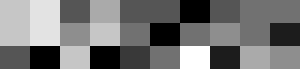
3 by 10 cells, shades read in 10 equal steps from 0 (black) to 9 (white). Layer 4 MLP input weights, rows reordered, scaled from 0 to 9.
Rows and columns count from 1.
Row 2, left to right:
7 8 5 7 4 0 4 5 4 1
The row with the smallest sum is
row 3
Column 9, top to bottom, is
4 4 6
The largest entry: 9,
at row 3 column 7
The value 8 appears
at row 1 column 2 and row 2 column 2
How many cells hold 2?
1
